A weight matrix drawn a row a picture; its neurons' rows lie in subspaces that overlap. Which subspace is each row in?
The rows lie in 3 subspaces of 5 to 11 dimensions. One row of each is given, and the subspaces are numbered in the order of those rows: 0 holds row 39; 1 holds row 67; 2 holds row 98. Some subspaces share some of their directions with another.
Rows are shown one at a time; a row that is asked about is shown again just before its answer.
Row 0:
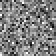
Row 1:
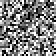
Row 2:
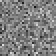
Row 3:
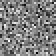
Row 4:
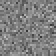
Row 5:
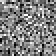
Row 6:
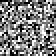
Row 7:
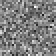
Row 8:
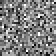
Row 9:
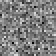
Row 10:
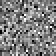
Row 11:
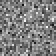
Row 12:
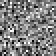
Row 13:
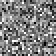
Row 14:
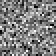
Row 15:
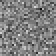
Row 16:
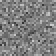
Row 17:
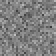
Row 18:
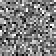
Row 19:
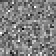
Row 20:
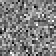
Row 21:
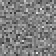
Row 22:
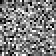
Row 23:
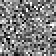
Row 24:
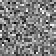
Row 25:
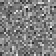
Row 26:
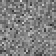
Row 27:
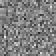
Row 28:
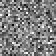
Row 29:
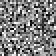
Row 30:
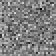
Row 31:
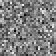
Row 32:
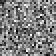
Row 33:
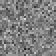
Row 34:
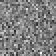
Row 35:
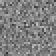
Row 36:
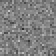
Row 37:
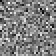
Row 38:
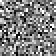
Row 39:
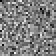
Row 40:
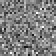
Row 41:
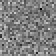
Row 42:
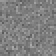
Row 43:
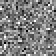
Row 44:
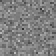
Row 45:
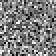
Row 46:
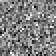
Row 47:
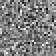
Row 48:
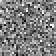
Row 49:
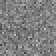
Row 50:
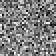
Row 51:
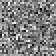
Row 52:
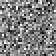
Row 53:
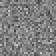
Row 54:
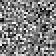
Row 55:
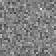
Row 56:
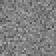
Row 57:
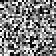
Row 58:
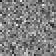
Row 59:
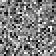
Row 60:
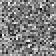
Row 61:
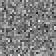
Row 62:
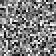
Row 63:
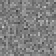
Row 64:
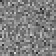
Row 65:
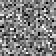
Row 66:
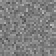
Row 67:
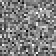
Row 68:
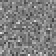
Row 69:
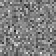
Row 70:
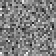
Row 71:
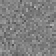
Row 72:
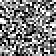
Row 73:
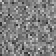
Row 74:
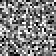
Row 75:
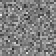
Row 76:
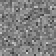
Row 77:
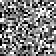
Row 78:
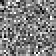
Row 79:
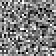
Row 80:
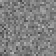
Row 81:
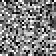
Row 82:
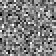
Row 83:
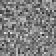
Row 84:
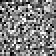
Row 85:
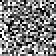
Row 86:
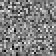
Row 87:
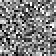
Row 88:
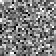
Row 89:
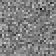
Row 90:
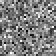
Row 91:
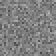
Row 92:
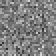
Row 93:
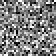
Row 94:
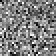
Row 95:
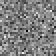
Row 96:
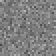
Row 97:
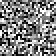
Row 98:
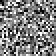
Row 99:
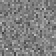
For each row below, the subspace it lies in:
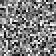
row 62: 2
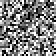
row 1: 0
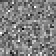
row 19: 1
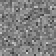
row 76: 0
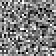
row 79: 1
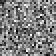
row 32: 0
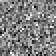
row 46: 1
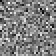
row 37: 2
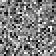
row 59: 0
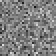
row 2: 2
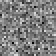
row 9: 0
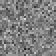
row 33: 1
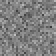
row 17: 0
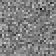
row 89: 1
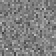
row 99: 0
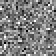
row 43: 1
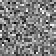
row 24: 1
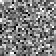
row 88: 1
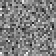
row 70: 0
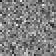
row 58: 0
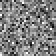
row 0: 0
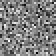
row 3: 0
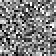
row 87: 2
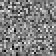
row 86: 0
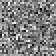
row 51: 1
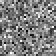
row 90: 1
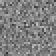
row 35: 0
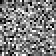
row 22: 1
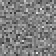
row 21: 0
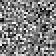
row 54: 1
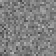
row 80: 0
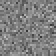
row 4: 1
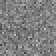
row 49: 0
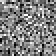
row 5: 0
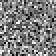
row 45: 1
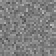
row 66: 1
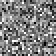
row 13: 0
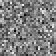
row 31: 0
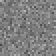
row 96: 2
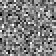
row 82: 0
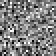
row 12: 0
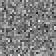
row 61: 0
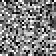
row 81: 2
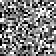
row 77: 1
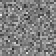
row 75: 0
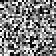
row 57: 0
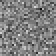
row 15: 1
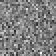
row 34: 0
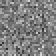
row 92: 0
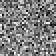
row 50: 2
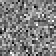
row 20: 1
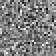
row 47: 0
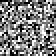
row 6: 1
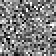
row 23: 2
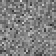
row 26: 2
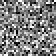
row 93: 2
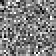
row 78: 2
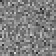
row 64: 0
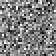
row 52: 1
